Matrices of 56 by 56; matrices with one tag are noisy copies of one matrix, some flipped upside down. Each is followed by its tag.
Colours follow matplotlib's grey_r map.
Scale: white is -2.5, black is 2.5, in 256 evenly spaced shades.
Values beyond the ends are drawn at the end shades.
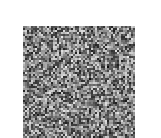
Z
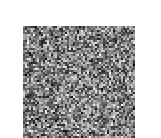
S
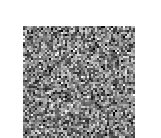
Z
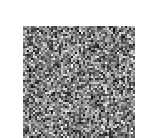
Z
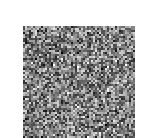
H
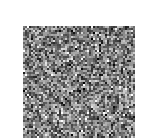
Z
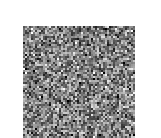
Z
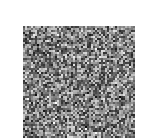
H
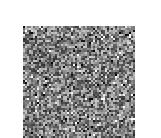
H
